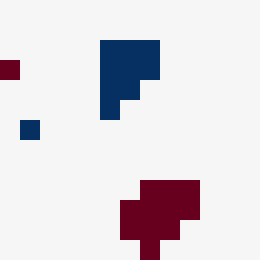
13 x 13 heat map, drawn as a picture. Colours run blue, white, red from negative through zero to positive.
Ninth with the highest average: bottom middle. Average level on the scale: 50%. Histogram: heavy tails on both sides. Ninth with the lowest average: top middle.
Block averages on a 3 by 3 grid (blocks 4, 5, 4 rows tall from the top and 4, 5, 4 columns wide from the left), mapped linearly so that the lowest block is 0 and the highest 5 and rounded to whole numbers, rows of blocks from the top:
202
212
253
